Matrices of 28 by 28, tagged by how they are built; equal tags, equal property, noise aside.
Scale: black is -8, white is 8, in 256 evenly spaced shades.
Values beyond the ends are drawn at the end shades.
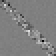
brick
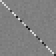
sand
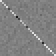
sand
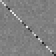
sand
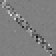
brick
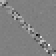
brick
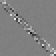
brick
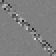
brick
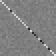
sand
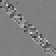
brick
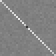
sand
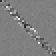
brick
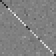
sand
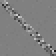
brick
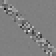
brick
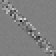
brick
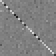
sand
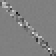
brick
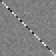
sand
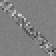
brick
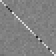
sand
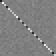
sand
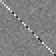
sand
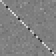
sand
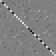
sand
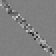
brick
